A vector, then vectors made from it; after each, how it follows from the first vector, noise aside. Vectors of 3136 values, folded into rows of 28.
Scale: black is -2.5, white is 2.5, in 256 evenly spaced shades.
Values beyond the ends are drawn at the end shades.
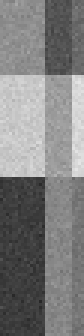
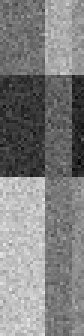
negated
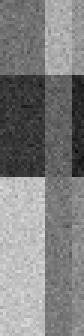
negated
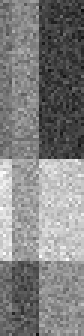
reversed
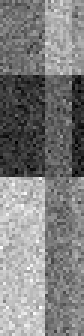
negated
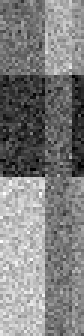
negated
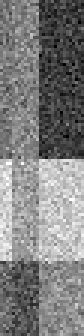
reversed
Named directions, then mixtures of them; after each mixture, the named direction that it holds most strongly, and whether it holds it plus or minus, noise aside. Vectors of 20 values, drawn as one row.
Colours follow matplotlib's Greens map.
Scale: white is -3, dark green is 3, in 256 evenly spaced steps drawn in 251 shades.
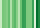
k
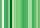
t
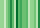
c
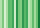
c, plus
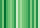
c, minus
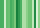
k, minus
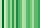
t, minus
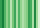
k, minus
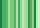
k, minus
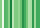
t, plus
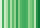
k, plus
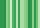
c, minus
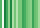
t, plus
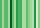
k, minus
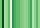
t, minus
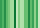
c, minus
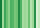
k, minus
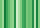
c, minus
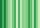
c, minus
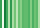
t, plus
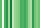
t, plus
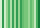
c, plus
